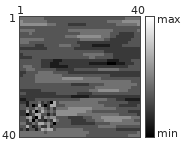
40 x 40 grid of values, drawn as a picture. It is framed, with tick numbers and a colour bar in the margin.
The ninth with the highest average is the bottom middle. Streaks run across, left to right. Values change most from cell to cell in the bottom left. There is no overall slope. In the bottom left lies a patch that is rougher than the rest.
